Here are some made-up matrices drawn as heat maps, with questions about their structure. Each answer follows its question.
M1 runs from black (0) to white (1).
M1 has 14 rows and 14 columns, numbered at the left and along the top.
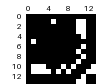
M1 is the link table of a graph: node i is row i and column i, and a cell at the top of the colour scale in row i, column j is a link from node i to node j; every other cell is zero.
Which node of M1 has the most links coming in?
node 11
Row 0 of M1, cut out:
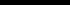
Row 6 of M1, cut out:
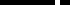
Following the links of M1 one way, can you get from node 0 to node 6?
no
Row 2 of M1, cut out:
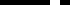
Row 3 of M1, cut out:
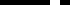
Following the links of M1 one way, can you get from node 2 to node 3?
yes
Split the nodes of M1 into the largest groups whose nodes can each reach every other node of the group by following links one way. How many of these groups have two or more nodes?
1
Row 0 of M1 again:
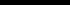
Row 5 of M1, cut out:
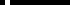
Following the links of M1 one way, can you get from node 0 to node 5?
no
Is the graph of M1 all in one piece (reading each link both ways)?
no
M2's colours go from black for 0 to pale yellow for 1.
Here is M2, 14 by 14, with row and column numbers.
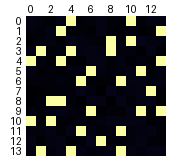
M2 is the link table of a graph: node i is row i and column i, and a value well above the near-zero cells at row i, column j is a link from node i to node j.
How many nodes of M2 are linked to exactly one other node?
2
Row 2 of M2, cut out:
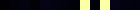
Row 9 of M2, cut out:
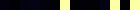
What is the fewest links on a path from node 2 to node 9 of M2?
5
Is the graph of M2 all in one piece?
no
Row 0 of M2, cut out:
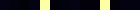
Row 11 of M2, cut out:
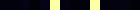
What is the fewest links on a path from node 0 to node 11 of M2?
4
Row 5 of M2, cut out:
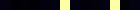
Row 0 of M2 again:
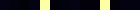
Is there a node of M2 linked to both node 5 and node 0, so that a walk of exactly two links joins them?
no
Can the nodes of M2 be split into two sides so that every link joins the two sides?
yes
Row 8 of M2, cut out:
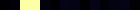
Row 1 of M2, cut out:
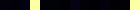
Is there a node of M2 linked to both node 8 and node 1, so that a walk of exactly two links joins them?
yes
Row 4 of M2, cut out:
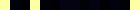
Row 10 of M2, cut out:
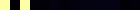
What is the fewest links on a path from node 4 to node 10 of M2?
2
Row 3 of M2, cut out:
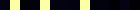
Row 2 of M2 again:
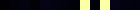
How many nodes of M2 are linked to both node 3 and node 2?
1
